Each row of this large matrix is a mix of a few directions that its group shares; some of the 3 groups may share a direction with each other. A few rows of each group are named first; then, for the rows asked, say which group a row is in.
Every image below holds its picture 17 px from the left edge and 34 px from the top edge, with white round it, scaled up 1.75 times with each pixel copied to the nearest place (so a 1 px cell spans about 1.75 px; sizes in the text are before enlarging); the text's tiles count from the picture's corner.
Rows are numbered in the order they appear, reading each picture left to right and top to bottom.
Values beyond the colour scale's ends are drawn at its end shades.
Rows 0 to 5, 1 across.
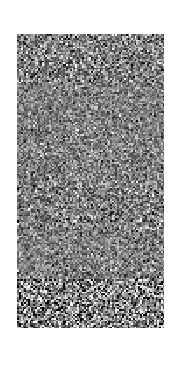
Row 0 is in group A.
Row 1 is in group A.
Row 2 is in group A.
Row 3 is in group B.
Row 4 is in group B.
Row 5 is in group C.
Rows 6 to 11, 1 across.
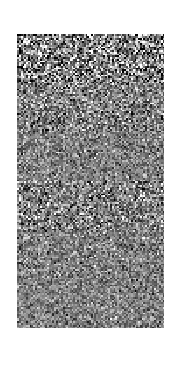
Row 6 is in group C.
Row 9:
C
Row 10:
C
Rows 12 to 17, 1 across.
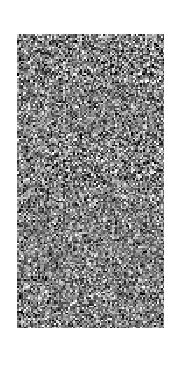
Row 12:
B
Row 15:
C
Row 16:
A
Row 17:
C
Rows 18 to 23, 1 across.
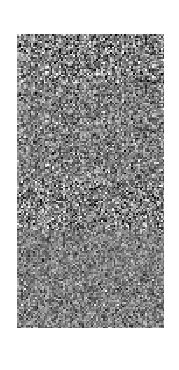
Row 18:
B
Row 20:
B
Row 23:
A
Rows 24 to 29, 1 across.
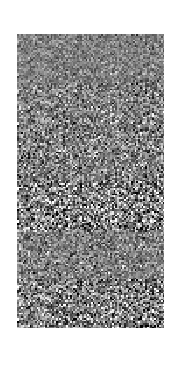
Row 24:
B
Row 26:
C
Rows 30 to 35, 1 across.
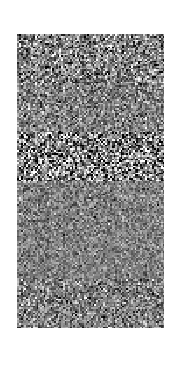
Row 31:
C
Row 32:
A
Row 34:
C
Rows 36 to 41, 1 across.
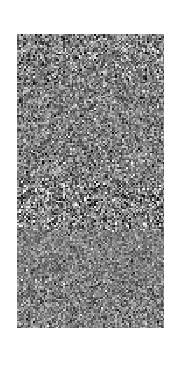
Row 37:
C
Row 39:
C
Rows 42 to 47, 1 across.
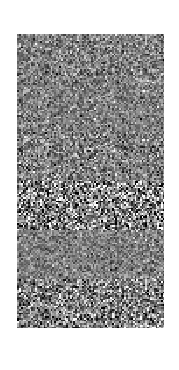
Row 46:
B
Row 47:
B
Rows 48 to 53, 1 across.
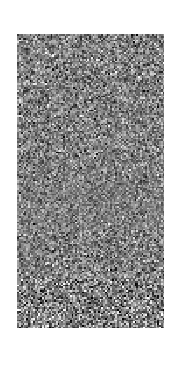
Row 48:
B
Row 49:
C
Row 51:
C
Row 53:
A
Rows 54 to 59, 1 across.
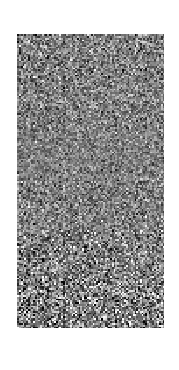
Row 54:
C
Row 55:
A
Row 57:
C
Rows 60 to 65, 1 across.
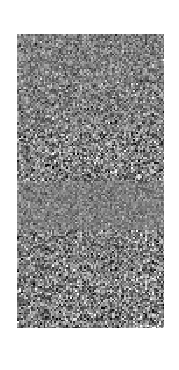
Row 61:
B
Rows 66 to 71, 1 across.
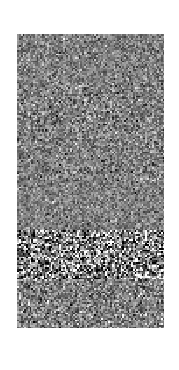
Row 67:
A
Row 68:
B
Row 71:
C
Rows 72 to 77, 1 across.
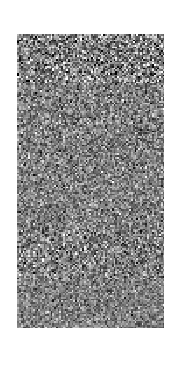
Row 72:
B
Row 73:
B
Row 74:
C
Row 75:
A
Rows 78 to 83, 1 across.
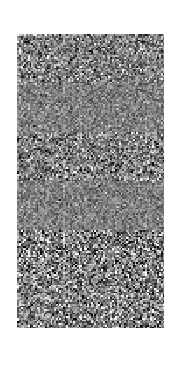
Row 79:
C
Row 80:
B
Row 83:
B
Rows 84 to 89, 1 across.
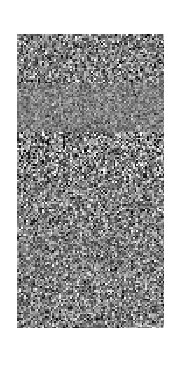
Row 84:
A
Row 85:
B
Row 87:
A
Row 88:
B
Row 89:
B
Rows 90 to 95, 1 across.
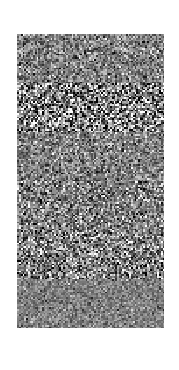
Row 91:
A
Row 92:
B
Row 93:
C
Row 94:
A
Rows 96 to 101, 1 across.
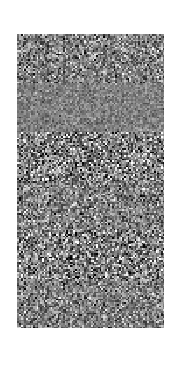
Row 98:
A
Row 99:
C
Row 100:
A
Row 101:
A
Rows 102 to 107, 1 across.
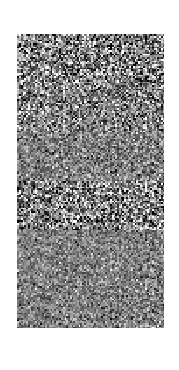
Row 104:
B
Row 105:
B
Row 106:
B
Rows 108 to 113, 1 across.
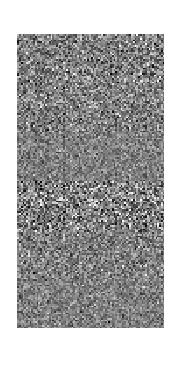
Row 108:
B
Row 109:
A
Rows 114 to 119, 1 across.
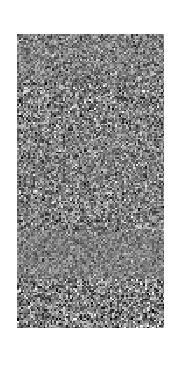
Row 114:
B
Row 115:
C
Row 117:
B
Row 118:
A
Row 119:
B
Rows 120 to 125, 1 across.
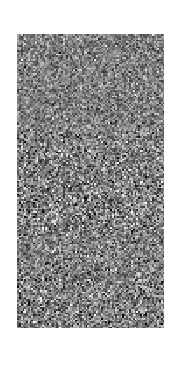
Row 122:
A
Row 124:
B
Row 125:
C
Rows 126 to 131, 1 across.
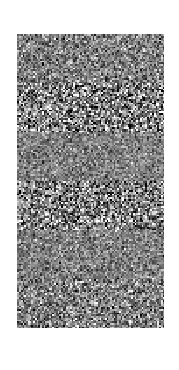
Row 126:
A
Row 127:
A
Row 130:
B
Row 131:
A
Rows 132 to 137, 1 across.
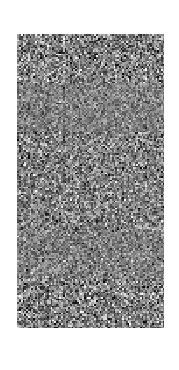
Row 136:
A
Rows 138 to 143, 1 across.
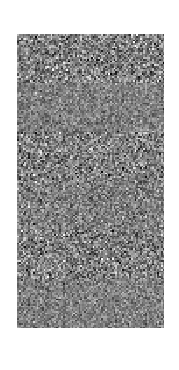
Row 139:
B
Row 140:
C
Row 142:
A
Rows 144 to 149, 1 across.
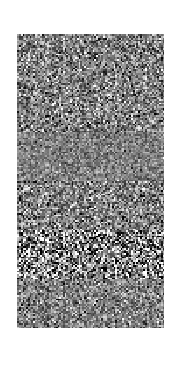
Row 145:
B
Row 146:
B
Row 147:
C
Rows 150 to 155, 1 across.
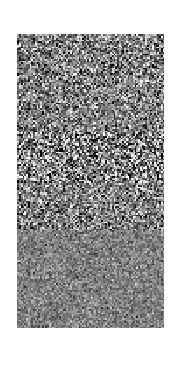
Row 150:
B
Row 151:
A
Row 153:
C
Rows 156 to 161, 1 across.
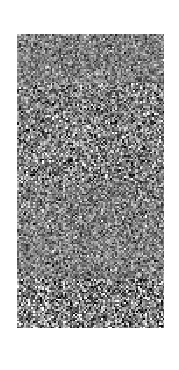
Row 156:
B
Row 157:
B
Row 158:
A
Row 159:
C
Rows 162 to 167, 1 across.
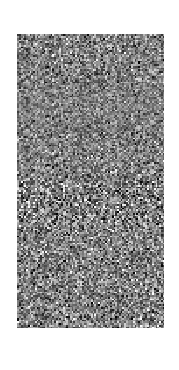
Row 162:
B
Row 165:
A
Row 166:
A
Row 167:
B
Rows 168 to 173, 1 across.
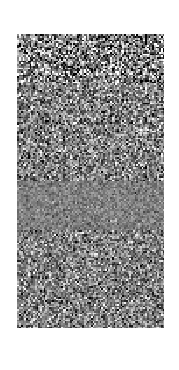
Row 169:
B
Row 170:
C
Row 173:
A
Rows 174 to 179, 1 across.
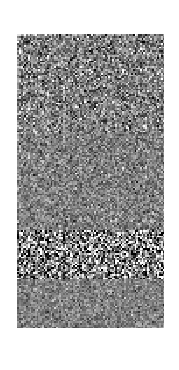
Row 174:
C
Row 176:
C
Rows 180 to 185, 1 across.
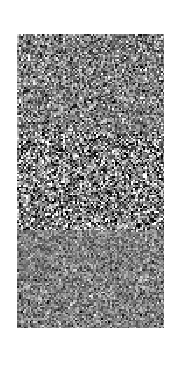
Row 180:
C
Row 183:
B
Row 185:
C
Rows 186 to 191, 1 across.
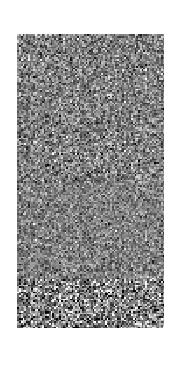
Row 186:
C
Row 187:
B
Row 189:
C
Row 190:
B
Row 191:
B
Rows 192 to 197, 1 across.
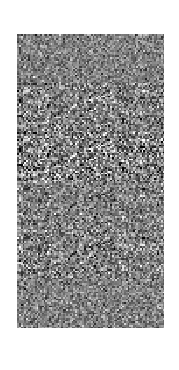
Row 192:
C
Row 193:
C
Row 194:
C
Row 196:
C
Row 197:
A
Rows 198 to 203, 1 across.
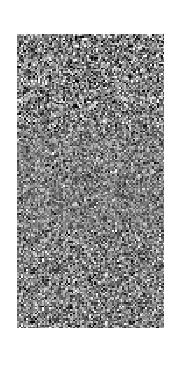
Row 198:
A
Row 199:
C
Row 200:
B
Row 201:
C
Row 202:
A
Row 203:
A
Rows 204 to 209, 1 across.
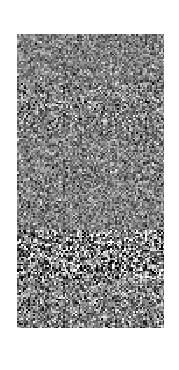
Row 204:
B
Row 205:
A
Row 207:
C
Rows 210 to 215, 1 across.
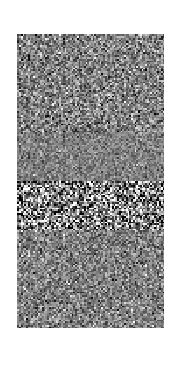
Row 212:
C
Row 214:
C
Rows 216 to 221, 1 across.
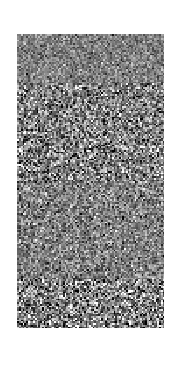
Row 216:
A
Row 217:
A
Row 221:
A
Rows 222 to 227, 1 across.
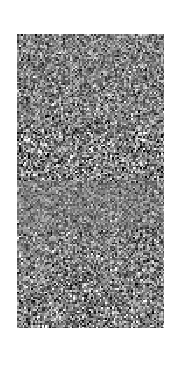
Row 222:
C
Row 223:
B
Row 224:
C
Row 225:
B
